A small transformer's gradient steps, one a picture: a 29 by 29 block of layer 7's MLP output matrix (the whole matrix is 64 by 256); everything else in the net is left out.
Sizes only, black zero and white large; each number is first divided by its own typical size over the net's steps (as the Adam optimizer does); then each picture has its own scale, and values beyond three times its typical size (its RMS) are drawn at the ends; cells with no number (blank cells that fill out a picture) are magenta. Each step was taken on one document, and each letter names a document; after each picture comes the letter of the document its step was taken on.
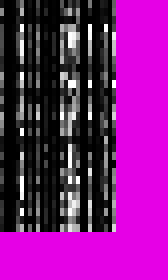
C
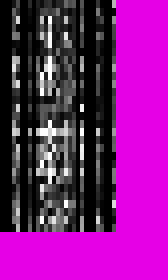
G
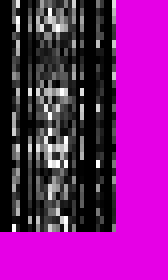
G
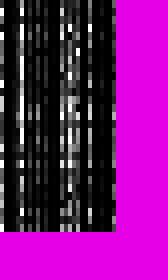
C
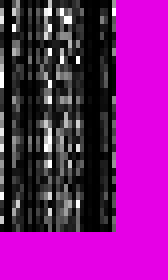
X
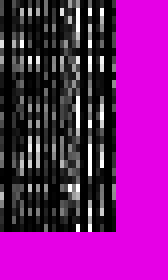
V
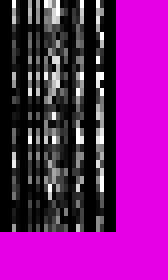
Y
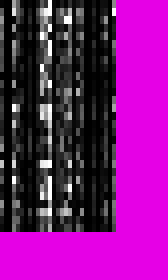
X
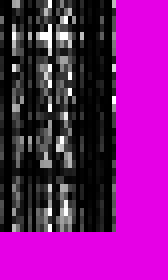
X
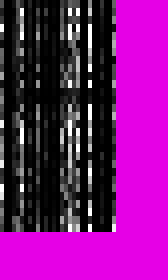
C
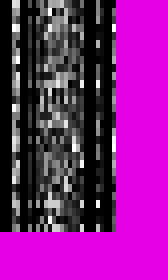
G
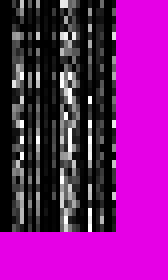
C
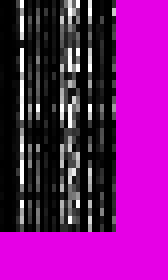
C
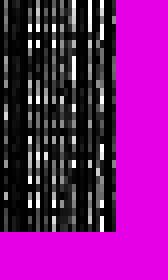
V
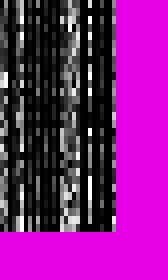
C
